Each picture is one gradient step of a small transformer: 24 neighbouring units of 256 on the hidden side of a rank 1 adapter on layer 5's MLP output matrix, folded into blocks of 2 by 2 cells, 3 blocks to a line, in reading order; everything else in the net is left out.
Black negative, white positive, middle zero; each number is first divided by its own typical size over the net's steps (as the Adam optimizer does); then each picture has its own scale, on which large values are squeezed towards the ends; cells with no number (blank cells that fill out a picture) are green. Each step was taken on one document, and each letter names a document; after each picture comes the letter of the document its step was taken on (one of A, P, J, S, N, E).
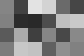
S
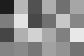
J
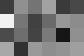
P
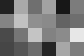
J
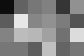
J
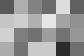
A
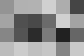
S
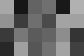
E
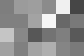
E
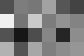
P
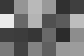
P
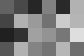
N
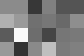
P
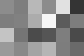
E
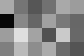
P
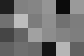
J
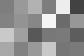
E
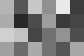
N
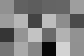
A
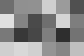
S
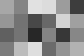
S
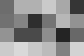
S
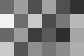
P
